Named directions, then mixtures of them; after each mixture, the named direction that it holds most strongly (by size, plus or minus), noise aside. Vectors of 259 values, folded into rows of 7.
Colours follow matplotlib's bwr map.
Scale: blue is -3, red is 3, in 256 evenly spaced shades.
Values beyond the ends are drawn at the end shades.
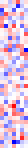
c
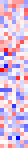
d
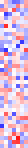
d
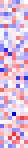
d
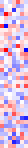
c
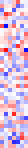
c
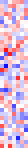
d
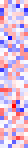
c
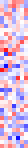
d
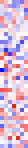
d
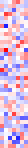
d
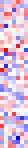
d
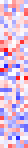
d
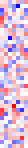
c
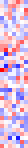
d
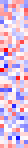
d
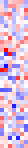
d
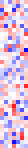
c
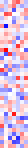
d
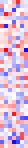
c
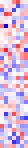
c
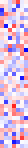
c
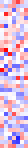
d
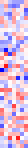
d
